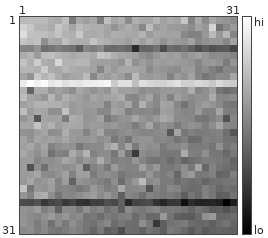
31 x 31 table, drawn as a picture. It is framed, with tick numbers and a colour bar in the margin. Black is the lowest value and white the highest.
Ninth with the highest average: top left. Ninth with the lowest average: bottom right. Slope: up to the top left. Odd lines: rows 5, 10 and 27.
